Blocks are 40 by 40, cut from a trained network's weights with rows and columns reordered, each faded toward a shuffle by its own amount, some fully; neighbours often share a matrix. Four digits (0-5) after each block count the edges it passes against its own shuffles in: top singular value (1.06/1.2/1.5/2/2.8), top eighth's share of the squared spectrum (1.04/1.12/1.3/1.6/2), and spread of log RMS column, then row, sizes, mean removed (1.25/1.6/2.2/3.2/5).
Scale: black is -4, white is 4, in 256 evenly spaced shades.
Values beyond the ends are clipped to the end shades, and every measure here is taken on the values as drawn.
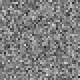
0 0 0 0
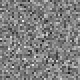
1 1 0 0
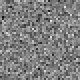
0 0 0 0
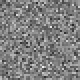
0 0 0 0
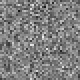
2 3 1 0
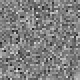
1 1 0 0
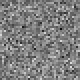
0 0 0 0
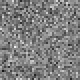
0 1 0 0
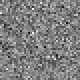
0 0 0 0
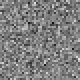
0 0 0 0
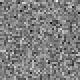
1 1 0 0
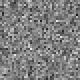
2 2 1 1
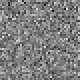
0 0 1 0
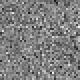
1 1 0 0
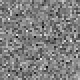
0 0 0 0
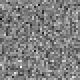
2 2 0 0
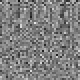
3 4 2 1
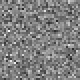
2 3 1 0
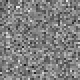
2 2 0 0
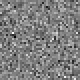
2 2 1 0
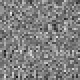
3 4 2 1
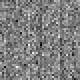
2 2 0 1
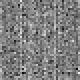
3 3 1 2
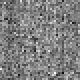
2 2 0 1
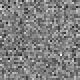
2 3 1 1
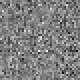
2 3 1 1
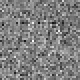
2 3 0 1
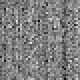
3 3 0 2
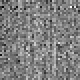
2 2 0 2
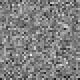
1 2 0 1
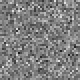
1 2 0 0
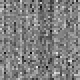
3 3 0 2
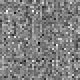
1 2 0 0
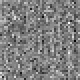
2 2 0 0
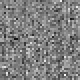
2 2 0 1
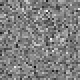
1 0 0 0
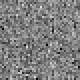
1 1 0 0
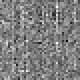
3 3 1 2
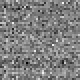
2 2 1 0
